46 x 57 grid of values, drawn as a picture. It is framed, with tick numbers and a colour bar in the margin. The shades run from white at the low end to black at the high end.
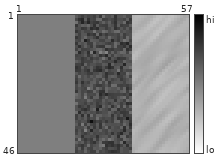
It is made of 1 by 3 panels. Panel 1,1: middling, flat. Panel 1,2: high, fine-grained. Panel 1,3: low, slanting up to the right, faint in contrast.
